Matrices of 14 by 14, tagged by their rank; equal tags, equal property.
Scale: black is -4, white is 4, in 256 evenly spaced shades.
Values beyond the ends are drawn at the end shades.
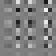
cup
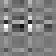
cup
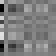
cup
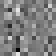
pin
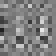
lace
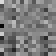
pin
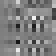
lace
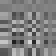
cup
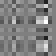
cup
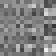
lace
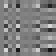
cup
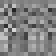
lace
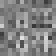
pin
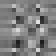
lace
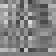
lace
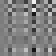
cup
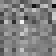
pin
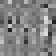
pin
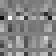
lace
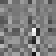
lace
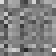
pin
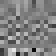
pin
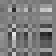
cup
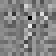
pin
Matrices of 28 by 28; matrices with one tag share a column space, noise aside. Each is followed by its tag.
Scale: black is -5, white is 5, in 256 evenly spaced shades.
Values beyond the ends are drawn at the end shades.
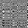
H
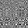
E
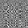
H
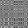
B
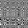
E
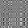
B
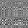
E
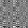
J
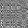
H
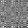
J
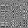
H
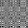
J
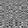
H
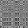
B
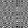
J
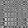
B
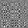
H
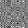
J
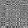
B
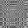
B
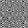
J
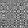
H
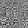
E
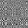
E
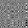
H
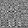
H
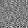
J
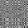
B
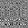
E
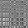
B
